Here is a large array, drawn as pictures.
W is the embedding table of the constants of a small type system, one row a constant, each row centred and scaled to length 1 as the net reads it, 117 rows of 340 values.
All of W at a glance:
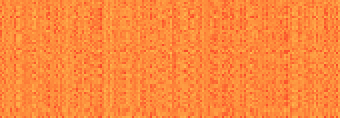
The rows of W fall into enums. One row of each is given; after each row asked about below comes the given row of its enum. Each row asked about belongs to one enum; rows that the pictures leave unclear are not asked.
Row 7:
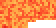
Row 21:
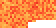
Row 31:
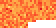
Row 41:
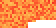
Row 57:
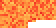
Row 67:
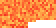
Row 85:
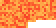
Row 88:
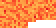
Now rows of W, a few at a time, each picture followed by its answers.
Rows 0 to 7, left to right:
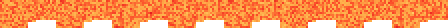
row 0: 41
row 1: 85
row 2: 7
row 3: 85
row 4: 85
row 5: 21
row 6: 41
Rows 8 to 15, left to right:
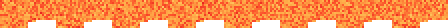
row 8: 57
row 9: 67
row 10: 31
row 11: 57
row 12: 21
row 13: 41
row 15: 67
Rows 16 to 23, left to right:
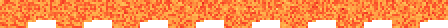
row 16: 85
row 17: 85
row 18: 41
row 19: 57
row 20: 31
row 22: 31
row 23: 57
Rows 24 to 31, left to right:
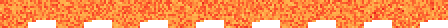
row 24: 31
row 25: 41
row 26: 21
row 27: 57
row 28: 67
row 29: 41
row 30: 88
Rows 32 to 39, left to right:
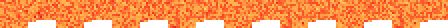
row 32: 88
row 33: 41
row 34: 57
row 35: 7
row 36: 41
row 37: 7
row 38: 21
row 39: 7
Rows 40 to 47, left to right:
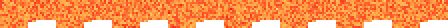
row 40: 57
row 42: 67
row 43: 7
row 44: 31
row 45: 21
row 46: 85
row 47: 41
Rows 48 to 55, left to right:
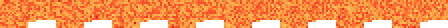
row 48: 85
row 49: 88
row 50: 7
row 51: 7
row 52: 21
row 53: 21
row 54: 31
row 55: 67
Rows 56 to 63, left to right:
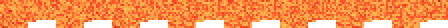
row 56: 31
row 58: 31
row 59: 85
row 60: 85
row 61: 21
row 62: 85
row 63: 7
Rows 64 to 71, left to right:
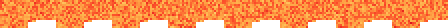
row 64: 57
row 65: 21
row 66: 57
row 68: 7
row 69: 21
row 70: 7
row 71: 31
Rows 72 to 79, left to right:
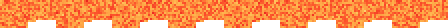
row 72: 85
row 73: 7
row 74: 57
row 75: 41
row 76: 57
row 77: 85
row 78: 7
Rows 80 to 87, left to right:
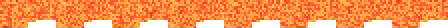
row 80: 7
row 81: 21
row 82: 7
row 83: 21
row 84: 41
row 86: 41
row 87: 85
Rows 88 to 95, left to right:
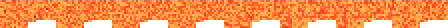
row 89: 21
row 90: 41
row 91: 41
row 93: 7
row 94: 7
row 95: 57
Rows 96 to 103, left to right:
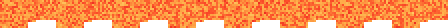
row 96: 41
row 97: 21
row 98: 41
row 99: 7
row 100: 57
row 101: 85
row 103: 7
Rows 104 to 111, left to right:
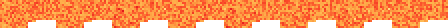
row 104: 21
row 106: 31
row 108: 31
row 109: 85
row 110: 31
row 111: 85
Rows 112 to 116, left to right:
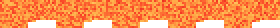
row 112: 41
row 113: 85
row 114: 85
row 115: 41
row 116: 57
